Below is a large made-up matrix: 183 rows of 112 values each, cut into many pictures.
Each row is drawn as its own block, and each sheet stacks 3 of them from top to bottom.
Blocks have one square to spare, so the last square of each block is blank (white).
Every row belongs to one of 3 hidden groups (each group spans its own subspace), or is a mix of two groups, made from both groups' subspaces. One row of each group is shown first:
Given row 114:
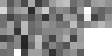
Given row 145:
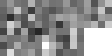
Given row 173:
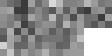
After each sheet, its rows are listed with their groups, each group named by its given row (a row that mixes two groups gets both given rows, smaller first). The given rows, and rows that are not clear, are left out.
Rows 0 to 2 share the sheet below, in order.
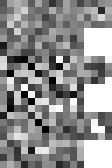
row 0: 173
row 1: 145
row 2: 114 and 173
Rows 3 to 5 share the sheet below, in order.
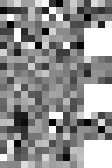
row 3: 114 and 173
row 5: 173
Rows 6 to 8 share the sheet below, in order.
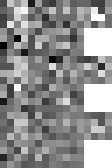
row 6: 173
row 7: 173
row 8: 173
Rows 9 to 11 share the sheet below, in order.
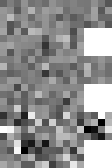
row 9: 145
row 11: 173
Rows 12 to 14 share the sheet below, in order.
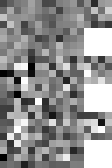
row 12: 114 and 173
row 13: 114 and 173
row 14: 173
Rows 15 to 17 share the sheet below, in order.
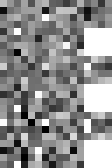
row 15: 114
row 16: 114
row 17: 114
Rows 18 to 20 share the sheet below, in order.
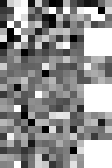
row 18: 173
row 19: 114
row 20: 114 and 173
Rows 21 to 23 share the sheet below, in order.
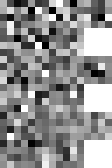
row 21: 114 and 173
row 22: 114 and 173
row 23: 145
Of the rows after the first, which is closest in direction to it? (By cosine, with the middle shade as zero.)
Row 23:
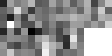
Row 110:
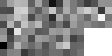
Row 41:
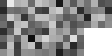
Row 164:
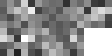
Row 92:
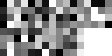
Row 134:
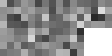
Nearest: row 92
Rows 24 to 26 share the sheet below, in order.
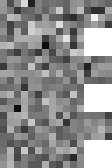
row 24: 145
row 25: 114
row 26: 145
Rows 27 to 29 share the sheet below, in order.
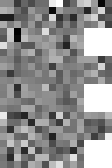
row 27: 173
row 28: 173
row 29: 145
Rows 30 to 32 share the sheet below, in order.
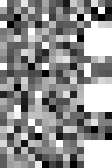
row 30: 173
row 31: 114
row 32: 145
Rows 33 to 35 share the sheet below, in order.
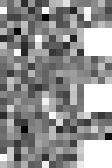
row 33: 114
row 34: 145
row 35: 145 and 173
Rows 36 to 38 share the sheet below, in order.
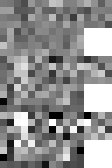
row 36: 173
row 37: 173
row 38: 173
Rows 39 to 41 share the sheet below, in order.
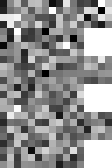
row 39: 173
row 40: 114 and 173
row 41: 114 and 145
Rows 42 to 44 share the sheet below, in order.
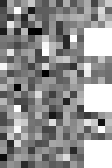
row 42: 145
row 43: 114
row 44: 173
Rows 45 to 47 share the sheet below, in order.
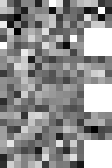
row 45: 173
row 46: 173
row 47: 145
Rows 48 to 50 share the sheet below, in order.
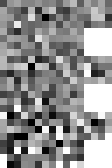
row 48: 114
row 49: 114
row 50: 145 and 173
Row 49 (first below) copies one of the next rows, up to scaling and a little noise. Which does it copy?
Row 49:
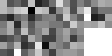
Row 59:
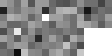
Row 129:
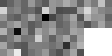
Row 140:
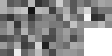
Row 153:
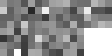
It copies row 140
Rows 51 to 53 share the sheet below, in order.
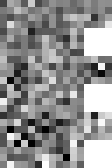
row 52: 173
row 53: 114 and 145
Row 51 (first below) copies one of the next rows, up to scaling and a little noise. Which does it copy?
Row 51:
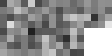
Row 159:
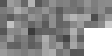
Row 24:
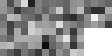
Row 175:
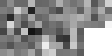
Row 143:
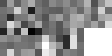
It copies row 159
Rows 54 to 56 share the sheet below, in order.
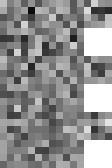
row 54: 114
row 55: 114
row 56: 114
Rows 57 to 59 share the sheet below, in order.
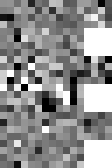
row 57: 173
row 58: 145
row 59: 114
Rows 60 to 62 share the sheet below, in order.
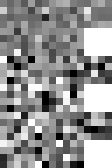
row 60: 114
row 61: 145
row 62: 145
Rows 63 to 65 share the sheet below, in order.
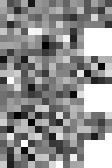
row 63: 145
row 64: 173
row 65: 145
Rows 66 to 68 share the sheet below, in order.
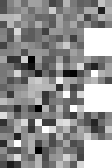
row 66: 173
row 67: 145
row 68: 114
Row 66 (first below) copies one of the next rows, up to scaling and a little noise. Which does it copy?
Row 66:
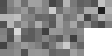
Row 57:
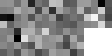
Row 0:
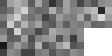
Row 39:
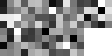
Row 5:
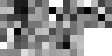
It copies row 39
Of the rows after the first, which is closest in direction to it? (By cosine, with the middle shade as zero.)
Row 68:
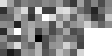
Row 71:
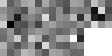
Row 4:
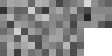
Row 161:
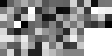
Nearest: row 4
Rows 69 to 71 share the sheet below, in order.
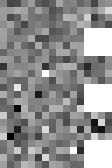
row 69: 114
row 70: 114
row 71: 173
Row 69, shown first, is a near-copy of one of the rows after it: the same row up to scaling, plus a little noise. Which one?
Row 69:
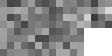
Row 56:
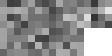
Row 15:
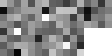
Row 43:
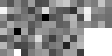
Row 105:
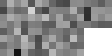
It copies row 56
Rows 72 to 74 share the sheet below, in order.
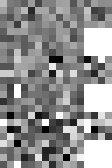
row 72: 114
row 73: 173
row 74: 114
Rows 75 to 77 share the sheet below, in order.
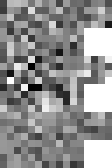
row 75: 145
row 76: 145
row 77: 145
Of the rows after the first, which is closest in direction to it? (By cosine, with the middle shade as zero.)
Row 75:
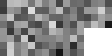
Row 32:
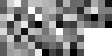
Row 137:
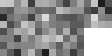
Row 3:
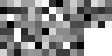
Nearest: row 32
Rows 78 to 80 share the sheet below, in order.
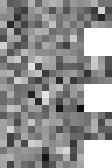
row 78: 173
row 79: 114 and 145
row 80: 145
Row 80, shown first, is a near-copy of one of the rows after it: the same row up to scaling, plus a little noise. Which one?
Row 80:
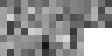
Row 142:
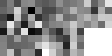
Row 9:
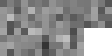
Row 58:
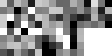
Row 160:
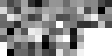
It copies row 9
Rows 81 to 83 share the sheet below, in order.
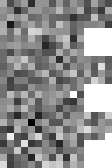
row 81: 145
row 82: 145 and 173
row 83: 145
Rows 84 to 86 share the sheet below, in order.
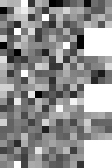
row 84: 114 and 173
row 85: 114 and 145
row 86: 114
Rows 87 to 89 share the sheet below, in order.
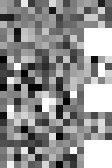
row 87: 173
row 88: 145
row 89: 145
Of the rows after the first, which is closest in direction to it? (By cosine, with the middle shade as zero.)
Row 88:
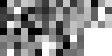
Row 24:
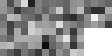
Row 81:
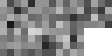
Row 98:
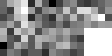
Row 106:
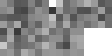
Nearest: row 106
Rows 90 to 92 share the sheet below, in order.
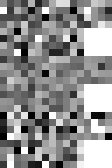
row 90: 114
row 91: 114 and 173
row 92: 145 and 173
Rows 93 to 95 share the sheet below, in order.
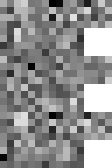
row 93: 173
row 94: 145
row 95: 173
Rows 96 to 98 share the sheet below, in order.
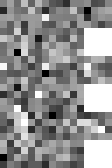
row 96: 114
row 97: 114
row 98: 173
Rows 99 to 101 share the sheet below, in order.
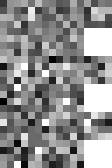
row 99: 114
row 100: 114 and 173
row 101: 114
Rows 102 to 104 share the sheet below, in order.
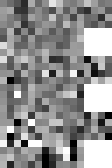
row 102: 173
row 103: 173
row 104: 145
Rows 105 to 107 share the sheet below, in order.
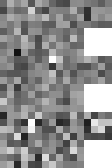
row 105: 114
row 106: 173
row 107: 114
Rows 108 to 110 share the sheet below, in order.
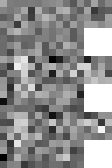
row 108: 114
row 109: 173
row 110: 173
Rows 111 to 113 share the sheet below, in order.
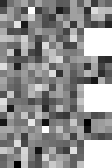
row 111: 114
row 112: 145 and 173
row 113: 114
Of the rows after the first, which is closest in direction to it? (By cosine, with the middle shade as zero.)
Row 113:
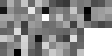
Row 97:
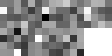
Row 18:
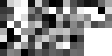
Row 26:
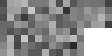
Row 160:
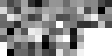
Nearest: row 26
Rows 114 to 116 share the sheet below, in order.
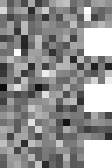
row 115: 114 and 145
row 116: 145
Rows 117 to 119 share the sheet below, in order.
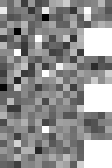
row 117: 114
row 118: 114 and 145
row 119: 114
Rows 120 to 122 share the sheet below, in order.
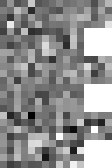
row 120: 145
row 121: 114 and 173
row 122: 145
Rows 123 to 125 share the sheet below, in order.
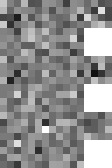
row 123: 173
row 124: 173
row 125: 114
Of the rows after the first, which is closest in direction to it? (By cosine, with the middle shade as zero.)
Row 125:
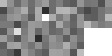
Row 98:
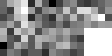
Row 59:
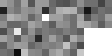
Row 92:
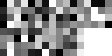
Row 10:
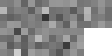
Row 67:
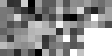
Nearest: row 59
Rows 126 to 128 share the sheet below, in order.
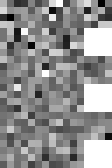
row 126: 145 and 173
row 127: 114
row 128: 145
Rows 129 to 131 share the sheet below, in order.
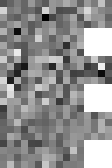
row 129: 114
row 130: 145 and 173
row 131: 145
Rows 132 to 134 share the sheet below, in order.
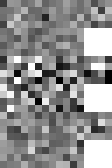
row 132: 173
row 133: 114 and 145
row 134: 114 and 173
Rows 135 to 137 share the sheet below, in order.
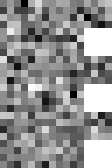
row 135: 145 and 173
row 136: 145
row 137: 114 and 173
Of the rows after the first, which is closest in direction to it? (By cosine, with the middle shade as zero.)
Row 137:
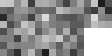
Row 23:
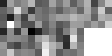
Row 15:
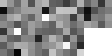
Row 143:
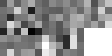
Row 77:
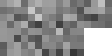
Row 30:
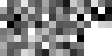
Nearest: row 15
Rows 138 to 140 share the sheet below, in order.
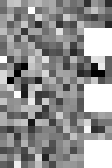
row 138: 145
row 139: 145 and 173
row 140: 114
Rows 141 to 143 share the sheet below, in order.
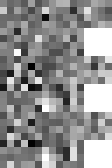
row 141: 114
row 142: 145
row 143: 145
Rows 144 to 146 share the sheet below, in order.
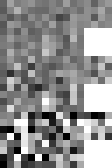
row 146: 114 and 173
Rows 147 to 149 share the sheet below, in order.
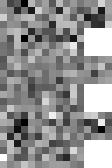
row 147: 145 and 173
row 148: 145
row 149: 173
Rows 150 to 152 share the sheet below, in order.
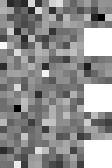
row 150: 114 and 173
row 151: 114
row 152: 114
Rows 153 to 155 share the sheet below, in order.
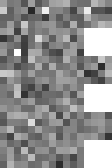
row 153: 114
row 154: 173
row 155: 145
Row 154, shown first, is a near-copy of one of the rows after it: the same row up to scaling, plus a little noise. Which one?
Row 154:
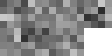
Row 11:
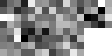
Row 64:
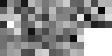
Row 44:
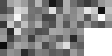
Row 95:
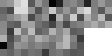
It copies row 11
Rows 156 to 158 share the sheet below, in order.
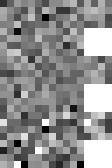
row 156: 114
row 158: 114
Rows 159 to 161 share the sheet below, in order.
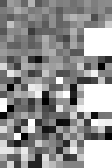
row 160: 145
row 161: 114
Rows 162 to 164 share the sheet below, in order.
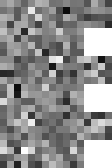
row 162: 145
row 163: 173
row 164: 114 and 173
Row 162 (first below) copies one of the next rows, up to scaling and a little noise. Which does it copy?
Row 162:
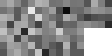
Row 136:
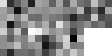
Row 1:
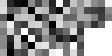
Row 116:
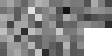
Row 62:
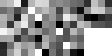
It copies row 116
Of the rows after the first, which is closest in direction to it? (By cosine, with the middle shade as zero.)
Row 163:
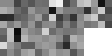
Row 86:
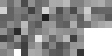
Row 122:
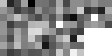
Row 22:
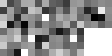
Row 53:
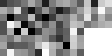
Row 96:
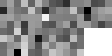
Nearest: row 53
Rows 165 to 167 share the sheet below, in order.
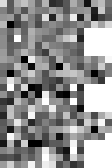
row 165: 173
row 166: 145
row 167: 145
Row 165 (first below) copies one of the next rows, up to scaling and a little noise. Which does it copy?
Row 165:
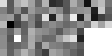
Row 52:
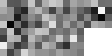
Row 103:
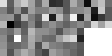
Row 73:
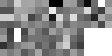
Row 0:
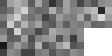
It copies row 103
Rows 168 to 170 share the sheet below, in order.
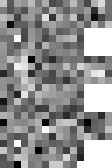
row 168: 173
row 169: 173
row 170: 114
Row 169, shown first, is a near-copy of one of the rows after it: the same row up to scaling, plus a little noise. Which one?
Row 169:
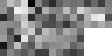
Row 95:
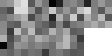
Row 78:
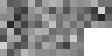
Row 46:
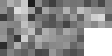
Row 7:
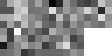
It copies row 46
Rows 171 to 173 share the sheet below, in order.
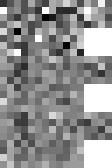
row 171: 114
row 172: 173
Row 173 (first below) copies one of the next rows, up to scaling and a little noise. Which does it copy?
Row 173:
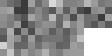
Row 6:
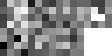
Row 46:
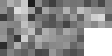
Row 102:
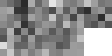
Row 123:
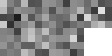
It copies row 102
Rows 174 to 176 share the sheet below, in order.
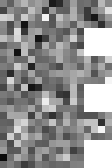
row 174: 114 and 173
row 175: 145
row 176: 173
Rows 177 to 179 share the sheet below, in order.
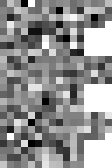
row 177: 145
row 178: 145
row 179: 145
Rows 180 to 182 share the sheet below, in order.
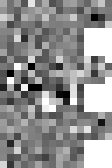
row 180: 145 and 173
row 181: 145
